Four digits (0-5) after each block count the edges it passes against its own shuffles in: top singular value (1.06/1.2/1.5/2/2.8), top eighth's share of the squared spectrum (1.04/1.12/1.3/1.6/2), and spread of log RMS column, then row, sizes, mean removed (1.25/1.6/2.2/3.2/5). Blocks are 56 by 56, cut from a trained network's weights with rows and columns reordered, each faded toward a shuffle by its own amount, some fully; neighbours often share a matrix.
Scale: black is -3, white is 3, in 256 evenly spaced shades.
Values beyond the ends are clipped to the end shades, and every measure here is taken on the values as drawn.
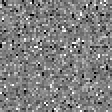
1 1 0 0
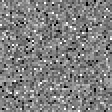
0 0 0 0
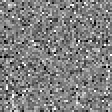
2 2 1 0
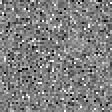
0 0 0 0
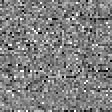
2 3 0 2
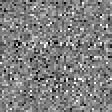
2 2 0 2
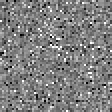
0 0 0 0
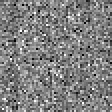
1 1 0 0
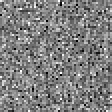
0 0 0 0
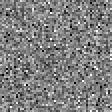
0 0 0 0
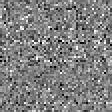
3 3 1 2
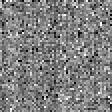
2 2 0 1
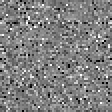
2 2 0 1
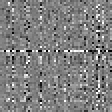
4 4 3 2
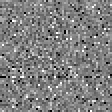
2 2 0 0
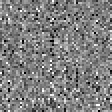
3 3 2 1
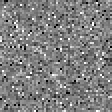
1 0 0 0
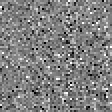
2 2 1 0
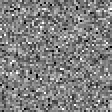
0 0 0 0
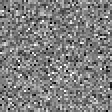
1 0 0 0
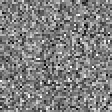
3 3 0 1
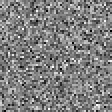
2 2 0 0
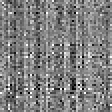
4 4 2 3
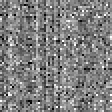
3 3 1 2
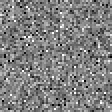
0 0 0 0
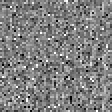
1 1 0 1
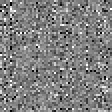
3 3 3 1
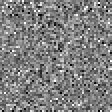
2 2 0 2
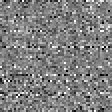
3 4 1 3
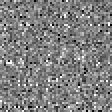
2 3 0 2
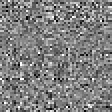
3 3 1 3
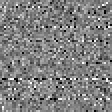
2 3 0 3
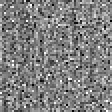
2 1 0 0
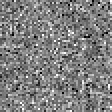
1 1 0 0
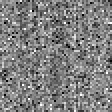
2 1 0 0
